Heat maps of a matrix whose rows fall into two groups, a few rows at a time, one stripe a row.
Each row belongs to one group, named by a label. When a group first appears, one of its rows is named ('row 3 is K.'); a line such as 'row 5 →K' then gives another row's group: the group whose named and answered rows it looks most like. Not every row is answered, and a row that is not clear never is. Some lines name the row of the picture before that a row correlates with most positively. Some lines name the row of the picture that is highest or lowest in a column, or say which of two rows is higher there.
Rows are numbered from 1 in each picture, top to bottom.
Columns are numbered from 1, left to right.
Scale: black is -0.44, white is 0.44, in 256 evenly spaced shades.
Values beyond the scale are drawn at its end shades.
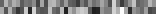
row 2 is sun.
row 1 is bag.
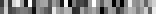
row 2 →bag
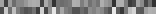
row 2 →bag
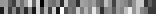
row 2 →bag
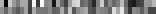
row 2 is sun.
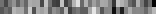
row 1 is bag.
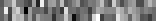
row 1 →bag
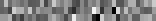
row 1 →bag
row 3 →sun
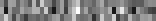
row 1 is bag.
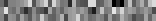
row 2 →sun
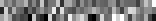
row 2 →bag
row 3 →sun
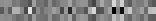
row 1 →sun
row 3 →sun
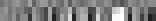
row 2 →sun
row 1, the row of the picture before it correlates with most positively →2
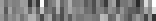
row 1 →bag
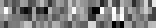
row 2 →sun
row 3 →sun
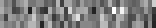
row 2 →sun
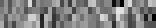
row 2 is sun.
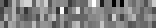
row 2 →bag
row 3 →bag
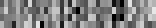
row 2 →bag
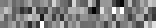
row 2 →sun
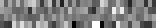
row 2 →sun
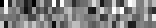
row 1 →bag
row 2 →sun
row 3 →bag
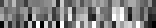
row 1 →bag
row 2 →sun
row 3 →sun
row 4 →bag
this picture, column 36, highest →4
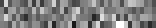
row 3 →sun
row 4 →sun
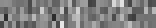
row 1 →sun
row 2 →bag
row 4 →bag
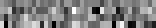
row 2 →sun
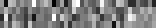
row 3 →bag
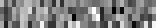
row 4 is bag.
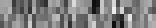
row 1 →sun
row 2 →sun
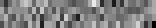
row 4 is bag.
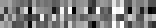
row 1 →sun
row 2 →sun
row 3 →bag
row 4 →sun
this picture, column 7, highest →2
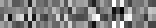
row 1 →sun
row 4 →sun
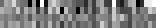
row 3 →sun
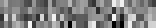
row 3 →bag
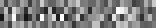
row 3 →bag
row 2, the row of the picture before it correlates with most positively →1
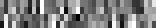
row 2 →bag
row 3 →bag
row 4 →bag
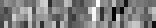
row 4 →bag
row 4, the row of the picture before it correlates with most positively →4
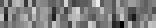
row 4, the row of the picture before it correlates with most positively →2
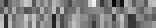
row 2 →bag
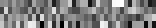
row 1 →sun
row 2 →bag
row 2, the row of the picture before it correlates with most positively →2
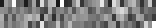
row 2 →sun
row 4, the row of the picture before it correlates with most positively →3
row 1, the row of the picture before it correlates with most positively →2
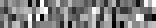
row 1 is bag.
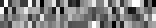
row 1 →bag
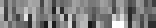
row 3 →sun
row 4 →sun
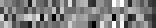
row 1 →sun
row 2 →bag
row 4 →sun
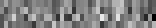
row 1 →sun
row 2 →sun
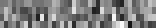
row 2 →sun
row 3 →bag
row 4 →sun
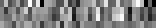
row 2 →sun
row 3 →sun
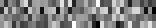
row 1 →sun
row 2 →bag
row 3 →sun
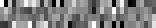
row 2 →sun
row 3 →bag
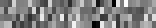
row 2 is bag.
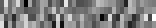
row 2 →bag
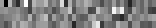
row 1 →sun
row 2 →sun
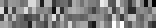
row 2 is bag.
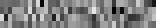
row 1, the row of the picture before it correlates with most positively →1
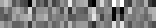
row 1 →sun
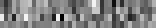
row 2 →sun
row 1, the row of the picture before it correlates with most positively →3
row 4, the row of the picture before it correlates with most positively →2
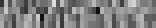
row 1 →bag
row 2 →sun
